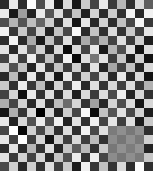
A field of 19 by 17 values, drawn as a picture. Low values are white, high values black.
Histogram: two levels. Calmest part: bottom right. Grain: checkered. Odd patch: calmer, in the bottom right.
